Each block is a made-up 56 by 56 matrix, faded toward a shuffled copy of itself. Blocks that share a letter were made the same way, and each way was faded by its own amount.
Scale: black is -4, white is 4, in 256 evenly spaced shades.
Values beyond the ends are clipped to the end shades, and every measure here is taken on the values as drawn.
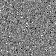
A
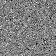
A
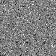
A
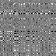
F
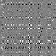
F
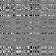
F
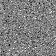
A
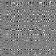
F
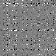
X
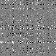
X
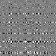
F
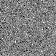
A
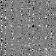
X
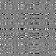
F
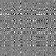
F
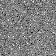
A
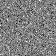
A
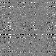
X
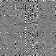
X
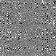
X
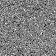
A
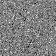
A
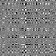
F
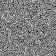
A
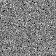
A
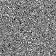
A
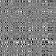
F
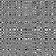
F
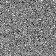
A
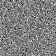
A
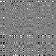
F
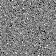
A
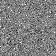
A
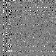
X
